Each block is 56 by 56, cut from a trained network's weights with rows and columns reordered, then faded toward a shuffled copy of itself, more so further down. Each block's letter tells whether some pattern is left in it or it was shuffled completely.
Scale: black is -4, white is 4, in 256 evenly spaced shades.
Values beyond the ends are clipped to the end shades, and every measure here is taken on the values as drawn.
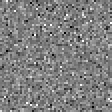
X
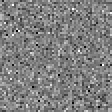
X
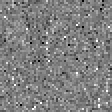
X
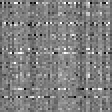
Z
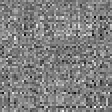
Z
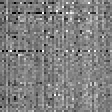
Z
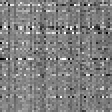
Z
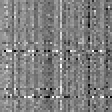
Z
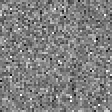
X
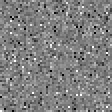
X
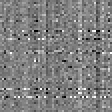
Z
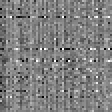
Z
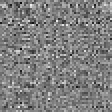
Z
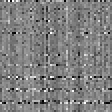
Z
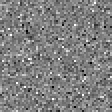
X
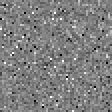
X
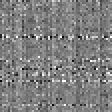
Z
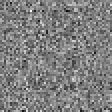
Z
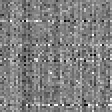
Z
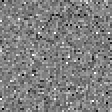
X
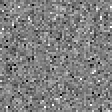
X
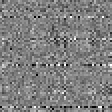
Z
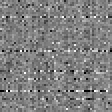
Z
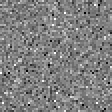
X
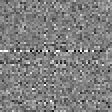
Z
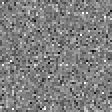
X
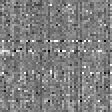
Z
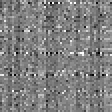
Z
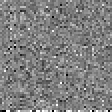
Z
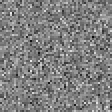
X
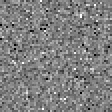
X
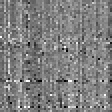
Z
